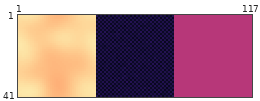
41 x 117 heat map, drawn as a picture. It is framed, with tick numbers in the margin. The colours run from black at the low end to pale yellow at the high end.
The table splits into one row of 3 panels. Panel 1,1: very high, smooth, faint in contrast. Panel 1,2: very low, checkered, faint in contrast. Panel 1,3: middling, flat.
